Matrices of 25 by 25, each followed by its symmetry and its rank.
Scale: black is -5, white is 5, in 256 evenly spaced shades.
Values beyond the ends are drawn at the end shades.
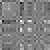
symmetric, rank three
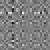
antisymmetric, rank two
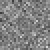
symmetric, full rank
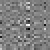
neither, rank three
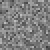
symmetric, full rank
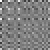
symmetric, rank two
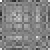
symmetric, rank three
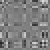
antisymmetric, rank two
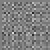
antisymmetric, rank two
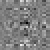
neither, rank three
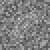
symmetric, full rank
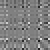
antisymmetric, rank two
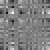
symmetric, rank two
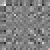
symmetric, rank three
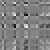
symmetric, rank two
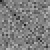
symmetric, full rank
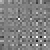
symmetric, rank three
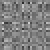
antisymmetric, rank two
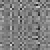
neither, rank three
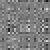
neither, rank three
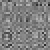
neither, rank three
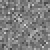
symmetric, full rank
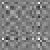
symmetric, rank three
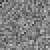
symmetric, full rank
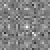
symmetric, rank three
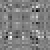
antisymmetric, rank two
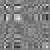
symmetric, rank two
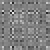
symmetric, rank two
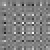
symmetric, rank two
